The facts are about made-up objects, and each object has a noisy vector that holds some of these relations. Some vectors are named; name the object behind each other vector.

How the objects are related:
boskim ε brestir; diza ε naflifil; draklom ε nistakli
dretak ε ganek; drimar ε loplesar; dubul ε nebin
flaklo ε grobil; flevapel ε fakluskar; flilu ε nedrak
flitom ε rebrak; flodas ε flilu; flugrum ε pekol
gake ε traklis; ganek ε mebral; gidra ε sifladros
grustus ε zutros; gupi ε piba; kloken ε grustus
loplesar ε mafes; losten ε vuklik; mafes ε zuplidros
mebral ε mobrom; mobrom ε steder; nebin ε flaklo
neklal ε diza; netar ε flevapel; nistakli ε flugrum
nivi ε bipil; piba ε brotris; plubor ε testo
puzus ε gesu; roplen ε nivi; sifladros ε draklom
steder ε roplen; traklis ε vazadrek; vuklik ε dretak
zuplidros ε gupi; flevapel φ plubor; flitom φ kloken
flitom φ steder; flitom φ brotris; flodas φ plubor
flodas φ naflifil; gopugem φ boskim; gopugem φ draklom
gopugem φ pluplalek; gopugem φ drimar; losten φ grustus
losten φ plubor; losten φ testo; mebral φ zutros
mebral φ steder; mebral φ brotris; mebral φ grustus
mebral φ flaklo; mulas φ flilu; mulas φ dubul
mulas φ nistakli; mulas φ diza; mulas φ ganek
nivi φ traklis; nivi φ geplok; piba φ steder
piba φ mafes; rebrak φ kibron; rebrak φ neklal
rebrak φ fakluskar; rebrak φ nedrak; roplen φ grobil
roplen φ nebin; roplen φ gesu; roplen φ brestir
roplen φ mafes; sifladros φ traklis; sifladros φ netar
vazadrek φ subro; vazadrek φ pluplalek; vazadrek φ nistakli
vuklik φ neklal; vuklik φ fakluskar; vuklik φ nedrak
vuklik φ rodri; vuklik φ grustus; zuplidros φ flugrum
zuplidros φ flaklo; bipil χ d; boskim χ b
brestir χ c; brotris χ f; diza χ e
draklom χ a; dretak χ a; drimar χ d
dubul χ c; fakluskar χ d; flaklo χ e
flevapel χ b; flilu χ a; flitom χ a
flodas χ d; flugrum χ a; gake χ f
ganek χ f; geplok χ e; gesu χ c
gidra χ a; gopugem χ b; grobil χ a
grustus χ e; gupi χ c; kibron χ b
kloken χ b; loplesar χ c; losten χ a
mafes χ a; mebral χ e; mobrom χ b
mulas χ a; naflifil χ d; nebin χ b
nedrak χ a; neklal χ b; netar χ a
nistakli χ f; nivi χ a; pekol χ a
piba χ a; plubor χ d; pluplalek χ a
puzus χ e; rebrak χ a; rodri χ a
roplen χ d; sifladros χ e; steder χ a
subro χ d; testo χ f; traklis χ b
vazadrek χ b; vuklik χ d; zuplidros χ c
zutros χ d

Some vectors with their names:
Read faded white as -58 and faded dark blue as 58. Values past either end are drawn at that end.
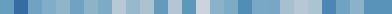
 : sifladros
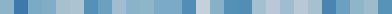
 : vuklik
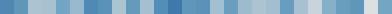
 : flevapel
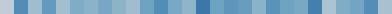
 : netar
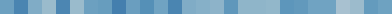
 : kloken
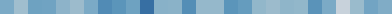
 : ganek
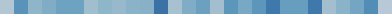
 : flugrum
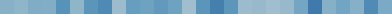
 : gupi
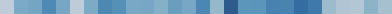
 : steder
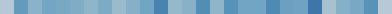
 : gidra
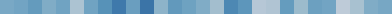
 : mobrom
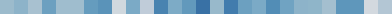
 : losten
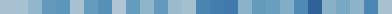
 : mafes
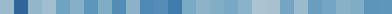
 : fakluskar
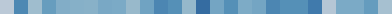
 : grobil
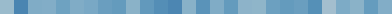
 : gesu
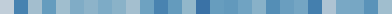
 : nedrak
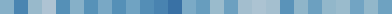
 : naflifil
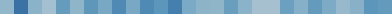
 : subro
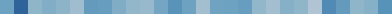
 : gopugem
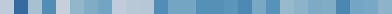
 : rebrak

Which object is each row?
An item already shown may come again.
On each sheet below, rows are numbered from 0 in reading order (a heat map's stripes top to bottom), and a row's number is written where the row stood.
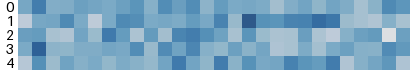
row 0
geplok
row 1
steder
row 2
flodas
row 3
traklis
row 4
pekol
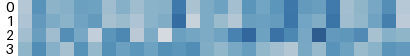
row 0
flugrum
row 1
draklom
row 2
piba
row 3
drimar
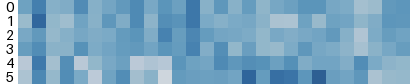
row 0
flaklo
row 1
fakluskar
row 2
gake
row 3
grustus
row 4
mulas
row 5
flitom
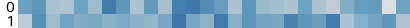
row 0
flodas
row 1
pekol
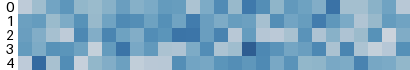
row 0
dretak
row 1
brotris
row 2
plubor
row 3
mebral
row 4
rebrak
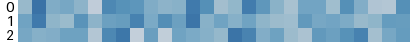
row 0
roplen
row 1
nebin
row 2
zuplidros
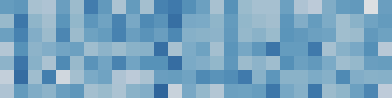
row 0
flodas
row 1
bipil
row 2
kloken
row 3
flugrum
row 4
zutros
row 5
nivi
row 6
draklom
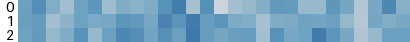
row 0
nistakli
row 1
testo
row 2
brotris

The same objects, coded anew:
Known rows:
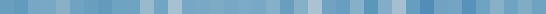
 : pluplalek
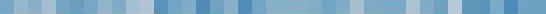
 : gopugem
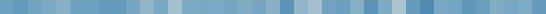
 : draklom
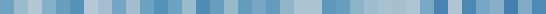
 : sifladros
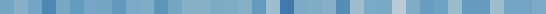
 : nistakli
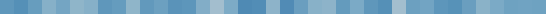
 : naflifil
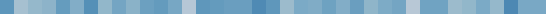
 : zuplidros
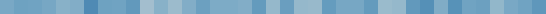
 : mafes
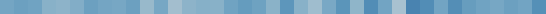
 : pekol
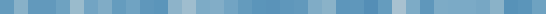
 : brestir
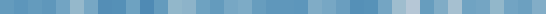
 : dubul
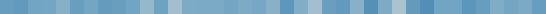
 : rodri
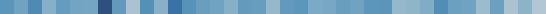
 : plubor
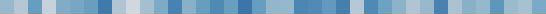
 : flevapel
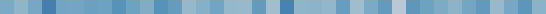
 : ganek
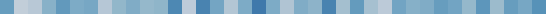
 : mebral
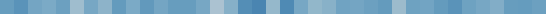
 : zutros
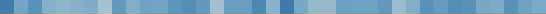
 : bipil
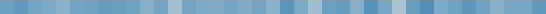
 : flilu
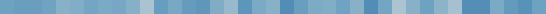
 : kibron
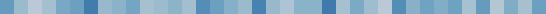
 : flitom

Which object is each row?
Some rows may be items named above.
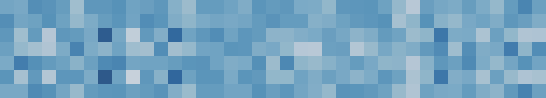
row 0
loplesar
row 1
gupi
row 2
flodas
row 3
rebrak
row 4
drimar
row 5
flodas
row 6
loplesar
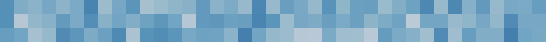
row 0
steder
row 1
zuplidros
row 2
vuklik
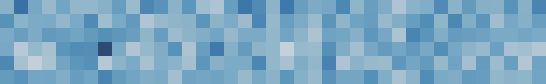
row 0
fakluskar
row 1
steder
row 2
dretak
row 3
losten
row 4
piba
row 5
gidra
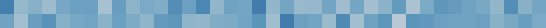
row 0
roplen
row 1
testo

